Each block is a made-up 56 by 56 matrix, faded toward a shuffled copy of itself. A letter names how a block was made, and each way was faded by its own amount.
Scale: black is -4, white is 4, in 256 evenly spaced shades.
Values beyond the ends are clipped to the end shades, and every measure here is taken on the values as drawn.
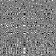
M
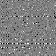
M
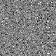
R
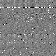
M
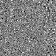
R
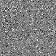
R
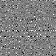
M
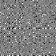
M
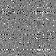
M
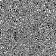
R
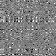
M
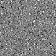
R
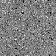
R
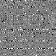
M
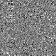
R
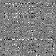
M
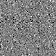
R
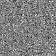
R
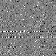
M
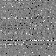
M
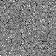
R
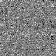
R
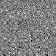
R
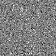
R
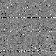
M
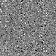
R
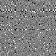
M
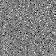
R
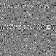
M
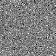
R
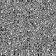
R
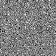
R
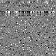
M
